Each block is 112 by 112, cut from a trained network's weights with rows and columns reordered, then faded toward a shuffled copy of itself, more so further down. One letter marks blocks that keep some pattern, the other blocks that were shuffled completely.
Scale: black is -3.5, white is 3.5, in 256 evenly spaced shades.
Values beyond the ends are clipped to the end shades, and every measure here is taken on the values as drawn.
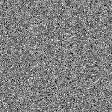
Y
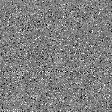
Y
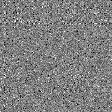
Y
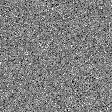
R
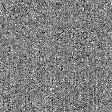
Y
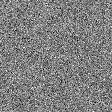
R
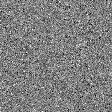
R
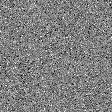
R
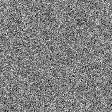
Y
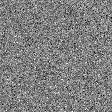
R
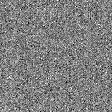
Y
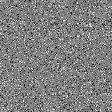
Y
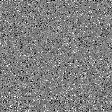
Y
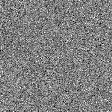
Y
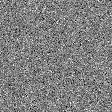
R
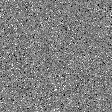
R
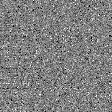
Y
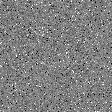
R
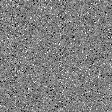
Y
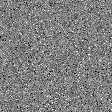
R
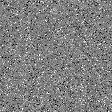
Y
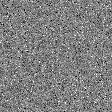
R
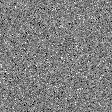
R
